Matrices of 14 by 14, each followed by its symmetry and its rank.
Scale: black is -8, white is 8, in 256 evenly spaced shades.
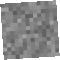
neither, full rank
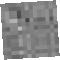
antisymmetric, rank two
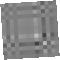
symmetric, rank one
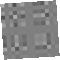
symmetric, rank one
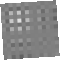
symmetric, rank one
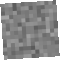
antisymmetric, full rank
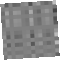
neither, rank one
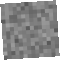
neither, full rank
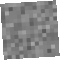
antisymmetric, full rank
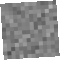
antisymmetric, full rank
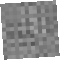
antisymmetric, rank two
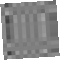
neither, rank one
